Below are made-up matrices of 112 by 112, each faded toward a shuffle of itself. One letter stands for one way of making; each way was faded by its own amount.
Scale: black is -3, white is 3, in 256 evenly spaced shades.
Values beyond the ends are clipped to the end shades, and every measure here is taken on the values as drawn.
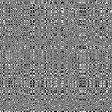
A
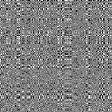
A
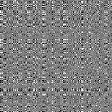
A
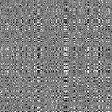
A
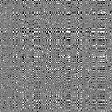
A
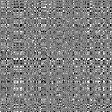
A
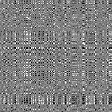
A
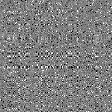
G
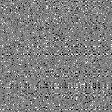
G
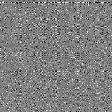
G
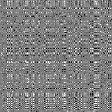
A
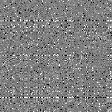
G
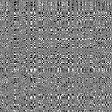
A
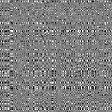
A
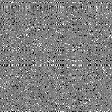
G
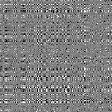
A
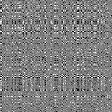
A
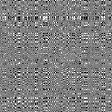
A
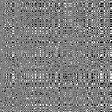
A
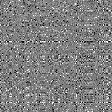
G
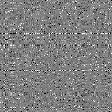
G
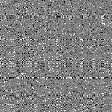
G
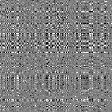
A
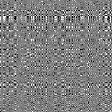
A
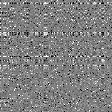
G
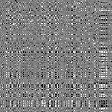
A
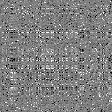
G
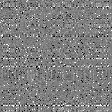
G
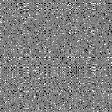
G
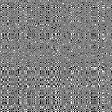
A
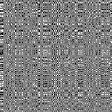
A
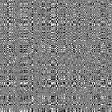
A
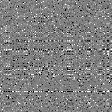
G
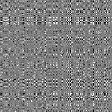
A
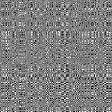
A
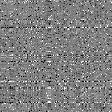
G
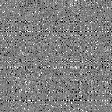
G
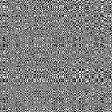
A
